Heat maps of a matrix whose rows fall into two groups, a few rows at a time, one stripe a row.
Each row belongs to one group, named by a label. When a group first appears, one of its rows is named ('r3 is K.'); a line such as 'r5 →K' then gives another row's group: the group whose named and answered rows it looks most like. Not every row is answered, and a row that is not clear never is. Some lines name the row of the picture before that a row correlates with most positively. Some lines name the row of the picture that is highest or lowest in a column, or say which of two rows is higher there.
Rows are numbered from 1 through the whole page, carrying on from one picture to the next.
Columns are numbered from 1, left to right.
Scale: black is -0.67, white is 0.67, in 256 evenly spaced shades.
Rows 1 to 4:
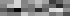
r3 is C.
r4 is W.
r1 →W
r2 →W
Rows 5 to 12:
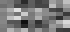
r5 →C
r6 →C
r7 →W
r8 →W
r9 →W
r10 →C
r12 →W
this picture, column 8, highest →6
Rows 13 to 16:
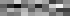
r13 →W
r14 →C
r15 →W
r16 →W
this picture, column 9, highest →14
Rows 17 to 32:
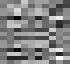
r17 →W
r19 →W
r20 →W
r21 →C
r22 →W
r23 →W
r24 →C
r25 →W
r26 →C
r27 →W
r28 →W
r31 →C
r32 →W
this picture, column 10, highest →31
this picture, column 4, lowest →31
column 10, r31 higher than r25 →Yes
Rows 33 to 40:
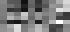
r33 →C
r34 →C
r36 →W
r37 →W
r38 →C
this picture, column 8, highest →38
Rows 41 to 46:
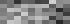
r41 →C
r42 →W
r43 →W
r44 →W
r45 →W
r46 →W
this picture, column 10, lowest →44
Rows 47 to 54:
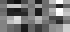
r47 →C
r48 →W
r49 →C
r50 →C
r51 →W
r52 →W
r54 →C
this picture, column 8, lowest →51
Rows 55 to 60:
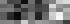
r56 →C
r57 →C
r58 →C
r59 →C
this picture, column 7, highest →60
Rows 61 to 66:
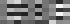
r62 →C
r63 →W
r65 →W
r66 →C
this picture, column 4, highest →63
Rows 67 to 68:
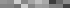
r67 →W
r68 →W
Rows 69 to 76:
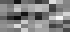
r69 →C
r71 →W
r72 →C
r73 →C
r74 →W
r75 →W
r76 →W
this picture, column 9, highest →73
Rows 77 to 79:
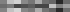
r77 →W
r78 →C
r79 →W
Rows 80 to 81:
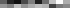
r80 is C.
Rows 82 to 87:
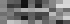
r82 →C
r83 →C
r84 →W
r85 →C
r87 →W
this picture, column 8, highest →85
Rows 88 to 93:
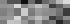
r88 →C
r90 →W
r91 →W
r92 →W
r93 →W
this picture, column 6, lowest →88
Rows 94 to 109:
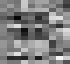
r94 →W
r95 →W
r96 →W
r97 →C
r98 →C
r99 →C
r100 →W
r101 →C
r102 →C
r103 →C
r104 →W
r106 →W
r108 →C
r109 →W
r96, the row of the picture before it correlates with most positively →90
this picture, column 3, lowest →98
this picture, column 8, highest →98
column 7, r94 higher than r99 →Yes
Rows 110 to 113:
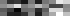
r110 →C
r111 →W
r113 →C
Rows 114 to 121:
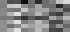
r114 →C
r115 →W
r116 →W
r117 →W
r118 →C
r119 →W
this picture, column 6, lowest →114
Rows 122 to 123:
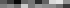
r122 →C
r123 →W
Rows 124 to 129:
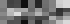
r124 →C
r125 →C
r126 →W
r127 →W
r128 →C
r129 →C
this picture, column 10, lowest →126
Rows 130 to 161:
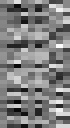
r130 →W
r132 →C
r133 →W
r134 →C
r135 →C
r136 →W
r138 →W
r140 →C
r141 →C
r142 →W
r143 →W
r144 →W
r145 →W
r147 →W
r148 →W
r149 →W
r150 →W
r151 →W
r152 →C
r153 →W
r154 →W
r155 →C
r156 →W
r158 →C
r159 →W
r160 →W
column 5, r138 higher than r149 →Yes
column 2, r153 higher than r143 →Yes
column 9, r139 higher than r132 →No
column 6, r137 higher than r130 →No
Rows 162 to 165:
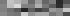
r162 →W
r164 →C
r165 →W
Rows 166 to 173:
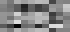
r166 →W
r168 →C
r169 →W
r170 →W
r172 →C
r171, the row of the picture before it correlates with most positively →163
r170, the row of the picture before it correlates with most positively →165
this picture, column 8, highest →172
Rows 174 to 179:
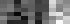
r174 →C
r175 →C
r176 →C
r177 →C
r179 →C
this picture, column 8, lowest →178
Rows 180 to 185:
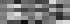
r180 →C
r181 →W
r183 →W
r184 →W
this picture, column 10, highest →185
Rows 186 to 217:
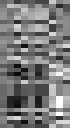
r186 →C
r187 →W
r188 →W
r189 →W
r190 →W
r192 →W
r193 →W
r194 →C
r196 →W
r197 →C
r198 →W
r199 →C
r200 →W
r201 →W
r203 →C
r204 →C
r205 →C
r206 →W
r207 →C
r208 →C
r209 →C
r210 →C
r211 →C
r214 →C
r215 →W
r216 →C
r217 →C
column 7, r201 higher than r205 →Yes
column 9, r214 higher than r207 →Yes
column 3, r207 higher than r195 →No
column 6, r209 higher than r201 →No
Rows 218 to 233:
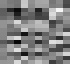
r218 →W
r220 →C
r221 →C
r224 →W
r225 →W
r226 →C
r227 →W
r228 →C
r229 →W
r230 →W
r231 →C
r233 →W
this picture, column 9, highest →220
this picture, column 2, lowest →220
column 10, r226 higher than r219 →Yes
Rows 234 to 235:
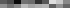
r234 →C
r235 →W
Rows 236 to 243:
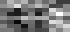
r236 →W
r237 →W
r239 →C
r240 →W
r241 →C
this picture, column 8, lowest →237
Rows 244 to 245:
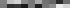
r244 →W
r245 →C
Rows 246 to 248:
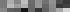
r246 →W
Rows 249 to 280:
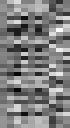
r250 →W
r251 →W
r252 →W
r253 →C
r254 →W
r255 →C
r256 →C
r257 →C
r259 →W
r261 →C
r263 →C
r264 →W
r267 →C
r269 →W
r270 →W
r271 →C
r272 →C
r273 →W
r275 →W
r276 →W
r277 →C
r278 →W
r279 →W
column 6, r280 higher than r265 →Yes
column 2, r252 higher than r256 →Yes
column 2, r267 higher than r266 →No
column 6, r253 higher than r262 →No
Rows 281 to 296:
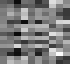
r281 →C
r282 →C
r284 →W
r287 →W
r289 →C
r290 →W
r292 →W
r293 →C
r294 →C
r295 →W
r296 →W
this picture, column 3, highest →292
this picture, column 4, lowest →286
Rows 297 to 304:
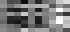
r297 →C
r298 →W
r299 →C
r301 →C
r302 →C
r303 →C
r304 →W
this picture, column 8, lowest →298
